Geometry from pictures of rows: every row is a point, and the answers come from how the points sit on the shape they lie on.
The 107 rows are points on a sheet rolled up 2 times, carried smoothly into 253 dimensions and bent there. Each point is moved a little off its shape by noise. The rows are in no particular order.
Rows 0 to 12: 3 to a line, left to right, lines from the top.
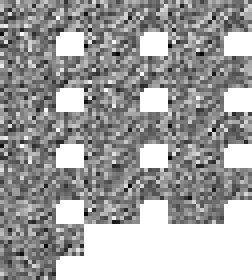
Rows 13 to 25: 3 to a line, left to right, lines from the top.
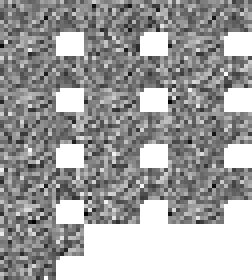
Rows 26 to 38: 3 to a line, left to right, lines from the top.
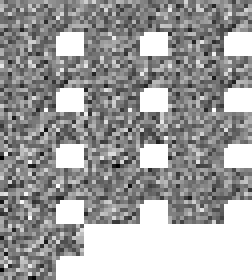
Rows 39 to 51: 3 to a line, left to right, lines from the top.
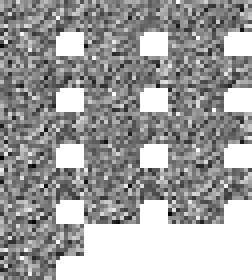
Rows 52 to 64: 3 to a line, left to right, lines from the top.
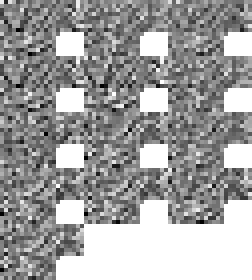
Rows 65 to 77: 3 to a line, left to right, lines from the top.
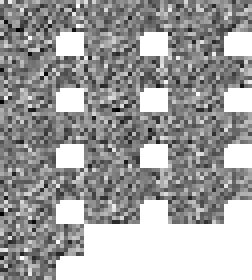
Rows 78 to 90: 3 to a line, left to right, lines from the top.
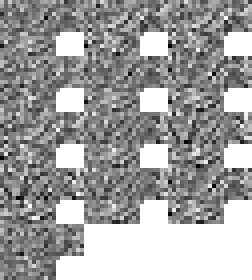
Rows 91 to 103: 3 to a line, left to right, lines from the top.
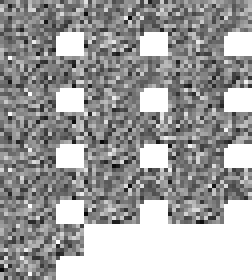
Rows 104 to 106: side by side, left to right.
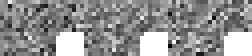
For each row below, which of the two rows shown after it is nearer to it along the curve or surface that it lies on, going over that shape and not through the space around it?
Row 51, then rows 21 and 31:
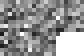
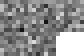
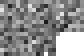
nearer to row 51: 31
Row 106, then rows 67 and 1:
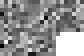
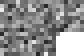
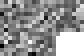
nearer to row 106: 1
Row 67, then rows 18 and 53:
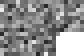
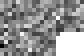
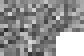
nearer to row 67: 18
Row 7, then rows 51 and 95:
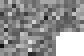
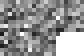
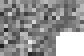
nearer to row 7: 95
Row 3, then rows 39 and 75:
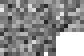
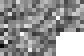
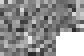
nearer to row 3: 39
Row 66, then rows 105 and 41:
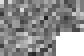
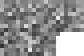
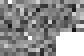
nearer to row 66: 41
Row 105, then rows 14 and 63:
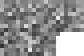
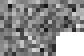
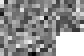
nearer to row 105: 14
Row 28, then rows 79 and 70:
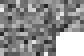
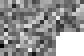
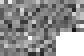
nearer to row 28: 79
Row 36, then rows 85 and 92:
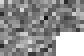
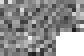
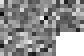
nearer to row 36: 85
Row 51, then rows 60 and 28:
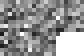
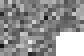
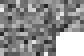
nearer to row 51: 28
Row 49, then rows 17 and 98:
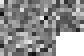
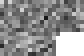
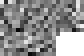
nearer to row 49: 98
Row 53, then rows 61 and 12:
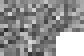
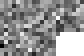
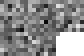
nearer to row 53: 12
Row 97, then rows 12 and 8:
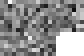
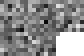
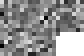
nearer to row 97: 12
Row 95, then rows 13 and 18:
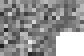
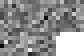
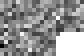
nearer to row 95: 13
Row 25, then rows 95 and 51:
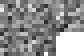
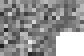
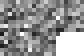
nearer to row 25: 51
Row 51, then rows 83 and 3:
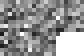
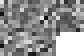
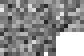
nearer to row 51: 3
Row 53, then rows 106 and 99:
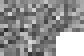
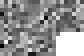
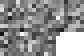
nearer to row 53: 99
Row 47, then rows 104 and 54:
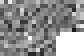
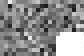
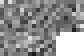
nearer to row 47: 54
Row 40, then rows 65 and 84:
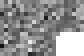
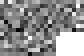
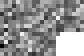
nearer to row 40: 84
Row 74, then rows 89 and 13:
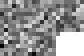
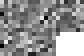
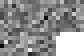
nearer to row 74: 89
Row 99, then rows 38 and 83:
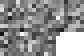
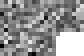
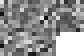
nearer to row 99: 38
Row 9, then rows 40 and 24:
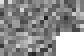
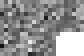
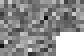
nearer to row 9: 24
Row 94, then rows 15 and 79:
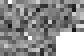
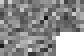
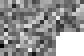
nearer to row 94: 15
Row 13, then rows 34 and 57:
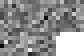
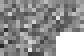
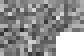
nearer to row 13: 34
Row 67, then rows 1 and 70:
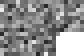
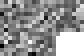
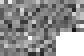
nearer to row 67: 1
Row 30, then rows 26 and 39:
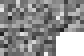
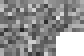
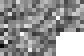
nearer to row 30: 39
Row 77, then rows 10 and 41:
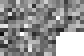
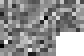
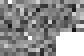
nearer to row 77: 10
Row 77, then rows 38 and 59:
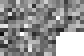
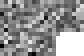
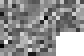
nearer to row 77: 38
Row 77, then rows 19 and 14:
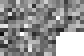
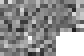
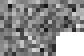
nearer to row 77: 14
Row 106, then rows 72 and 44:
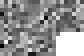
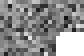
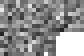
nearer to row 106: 44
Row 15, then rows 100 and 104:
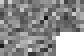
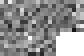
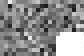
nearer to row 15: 100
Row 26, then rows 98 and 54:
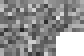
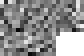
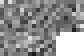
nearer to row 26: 54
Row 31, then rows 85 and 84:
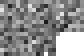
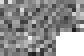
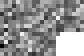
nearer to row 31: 84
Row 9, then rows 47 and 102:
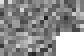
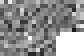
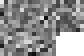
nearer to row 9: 47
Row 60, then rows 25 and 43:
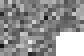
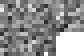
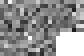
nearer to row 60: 43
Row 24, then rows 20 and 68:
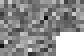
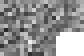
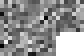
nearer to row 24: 20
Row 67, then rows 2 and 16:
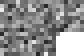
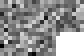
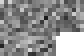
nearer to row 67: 2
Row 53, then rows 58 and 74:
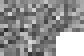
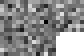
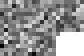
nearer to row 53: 58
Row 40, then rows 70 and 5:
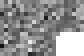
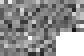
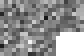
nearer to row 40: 5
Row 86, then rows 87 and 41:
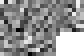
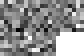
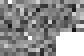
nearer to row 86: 87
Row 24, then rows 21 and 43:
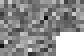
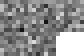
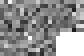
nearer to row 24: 43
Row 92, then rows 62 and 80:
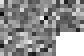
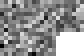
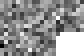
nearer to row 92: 62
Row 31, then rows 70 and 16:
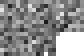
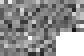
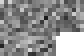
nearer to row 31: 70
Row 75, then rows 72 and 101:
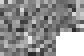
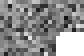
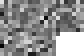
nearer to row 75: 72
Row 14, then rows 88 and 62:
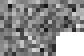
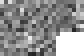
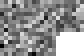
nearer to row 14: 88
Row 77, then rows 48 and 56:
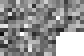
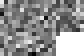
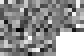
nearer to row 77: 48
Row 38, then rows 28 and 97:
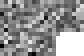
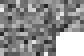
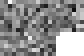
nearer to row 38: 28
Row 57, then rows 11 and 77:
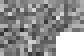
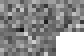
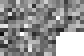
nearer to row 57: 11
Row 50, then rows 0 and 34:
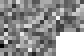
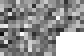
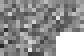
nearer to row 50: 0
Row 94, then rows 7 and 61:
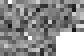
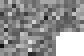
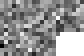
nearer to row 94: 7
